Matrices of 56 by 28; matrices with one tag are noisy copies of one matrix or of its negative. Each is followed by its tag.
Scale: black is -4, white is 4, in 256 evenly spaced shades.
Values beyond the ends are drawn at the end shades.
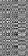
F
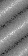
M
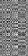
F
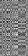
F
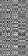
F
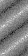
M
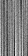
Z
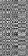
F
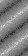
M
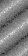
M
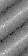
M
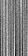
Z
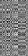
F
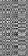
F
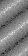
M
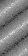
M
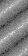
M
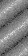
M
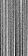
Z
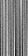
Z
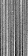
Z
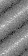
M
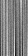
Z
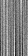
Z
